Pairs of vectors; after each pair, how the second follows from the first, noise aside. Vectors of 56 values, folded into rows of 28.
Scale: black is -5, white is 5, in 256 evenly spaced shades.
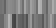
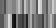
scaled up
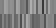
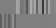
partly zeroed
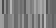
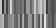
scaled up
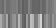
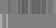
partly zeroed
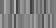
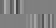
partly zeroed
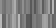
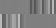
partly zeroed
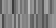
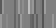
partly zeroed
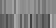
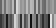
scaled up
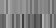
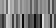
scaled up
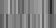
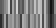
scaled up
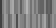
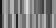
scaled up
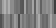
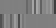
partly zeroed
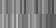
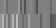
partly zeroed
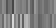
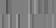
partly zeroed
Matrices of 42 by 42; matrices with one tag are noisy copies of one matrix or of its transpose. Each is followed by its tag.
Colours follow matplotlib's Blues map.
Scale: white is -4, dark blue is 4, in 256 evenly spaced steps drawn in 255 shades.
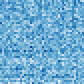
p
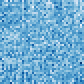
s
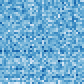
p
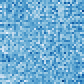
s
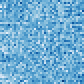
s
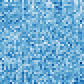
s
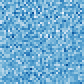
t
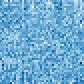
s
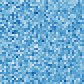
t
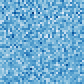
t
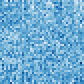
s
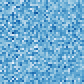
t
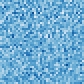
t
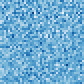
t
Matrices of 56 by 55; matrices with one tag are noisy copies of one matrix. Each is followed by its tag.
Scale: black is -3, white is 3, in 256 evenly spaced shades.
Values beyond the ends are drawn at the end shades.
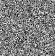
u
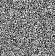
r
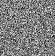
r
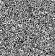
u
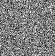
r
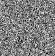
u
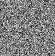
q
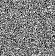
r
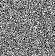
r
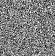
r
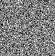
q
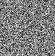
q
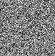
q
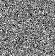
u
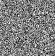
u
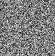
q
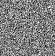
r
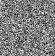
u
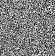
r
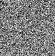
q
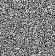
r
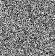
u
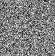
q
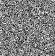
u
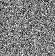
q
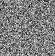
q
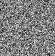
q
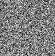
q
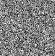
u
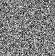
q
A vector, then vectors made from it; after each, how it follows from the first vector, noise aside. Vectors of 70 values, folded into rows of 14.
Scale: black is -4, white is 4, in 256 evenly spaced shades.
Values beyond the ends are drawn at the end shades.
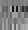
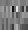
sign-scrambled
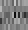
wrapped around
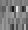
sign-scrambled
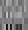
wrapped around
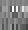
negated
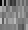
wrapped around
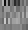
wrapped around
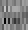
wrapped around
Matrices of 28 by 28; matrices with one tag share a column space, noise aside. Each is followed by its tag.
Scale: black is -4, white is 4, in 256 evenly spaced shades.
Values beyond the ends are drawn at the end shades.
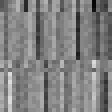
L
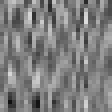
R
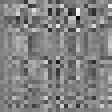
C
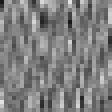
R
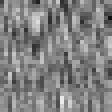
R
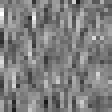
R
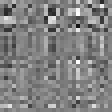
C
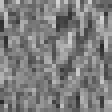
R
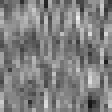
R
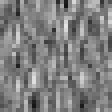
R
